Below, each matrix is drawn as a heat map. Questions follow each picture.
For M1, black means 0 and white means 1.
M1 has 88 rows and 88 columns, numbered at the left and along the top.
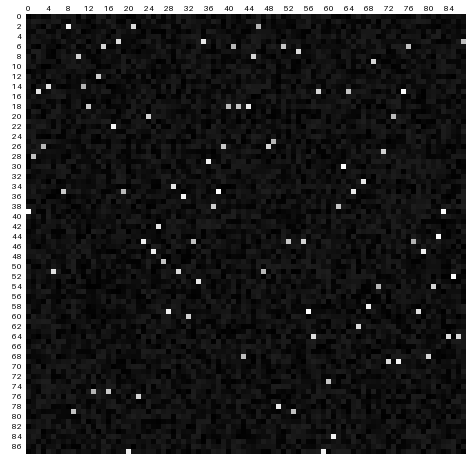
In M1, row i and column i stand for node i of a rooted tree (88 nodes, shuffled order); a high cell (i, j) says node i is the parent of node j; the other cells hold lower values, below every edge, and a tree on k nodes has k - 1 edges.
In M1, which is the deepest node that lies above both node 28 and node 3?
5
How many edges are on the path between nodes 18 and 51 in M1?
2
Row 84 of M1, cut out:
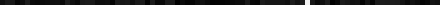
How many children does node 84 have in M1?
1
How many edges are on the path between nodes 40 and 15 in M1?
5
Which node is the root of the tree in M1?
6
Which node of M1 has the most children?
45
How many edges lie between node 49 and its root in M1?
4
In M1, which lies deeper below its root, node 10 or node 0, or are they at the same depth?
node 0
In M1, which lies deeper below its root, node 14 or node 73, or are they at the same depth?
the same depth
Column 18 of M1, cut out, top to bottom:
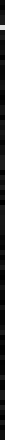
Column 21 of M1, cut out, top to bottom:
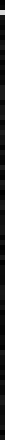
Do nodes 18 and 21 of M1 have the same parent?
no
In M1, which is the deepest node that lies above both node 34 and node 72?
79
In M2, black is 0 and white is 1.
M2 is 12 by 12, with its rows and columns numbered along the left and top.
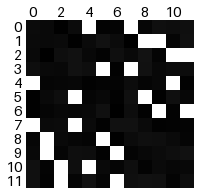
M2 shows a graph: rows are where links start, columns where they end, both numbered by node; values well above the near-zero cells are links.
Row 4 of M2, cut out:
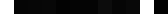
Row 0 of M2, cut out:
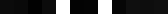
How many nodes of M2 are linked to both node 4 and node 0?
0
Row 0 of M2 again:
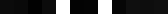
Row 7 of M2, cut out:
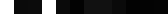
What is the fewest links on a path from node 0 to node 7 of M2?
1
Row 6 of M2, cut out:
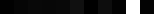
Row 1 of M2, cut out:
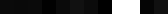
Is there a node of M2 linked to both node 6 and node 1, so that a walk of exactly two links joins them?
yes
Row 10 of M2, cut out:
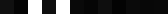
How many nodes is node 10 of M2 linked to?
2
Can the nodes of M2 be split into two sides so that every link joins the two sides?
yes
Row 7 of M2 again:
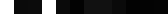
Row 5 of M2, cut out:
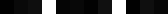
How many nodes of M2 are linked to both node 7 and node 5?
1
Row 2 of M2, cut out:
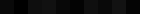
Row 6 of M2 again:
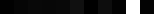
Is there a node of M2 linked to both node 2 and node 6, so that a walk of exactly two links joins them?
yes
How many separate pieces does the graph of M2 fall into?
1
